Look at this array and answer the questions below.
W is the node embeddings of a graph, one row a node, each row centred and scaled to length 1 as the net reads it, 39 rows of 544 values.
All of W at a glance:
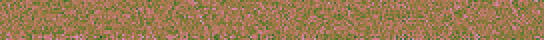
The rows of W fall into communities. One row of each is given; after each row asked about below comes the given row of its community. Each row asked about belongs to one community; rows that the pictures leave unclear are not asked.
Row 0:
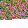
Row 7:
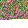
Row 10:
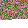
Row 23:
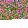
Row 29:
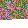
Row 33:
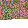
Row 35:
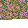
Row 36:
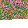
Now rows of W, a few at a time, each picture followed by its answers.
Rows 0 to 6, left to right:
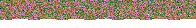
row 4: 33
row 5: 23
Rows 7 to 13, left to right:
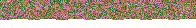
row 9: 29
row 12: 36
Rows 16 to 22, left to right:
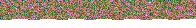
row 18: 10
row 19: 7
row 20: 29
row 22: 0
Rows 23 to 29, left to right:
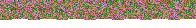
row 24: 23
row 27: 29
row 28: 10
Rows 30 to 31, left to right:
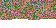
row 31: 33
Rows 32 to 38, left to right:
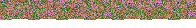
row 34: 23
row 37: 36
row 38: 35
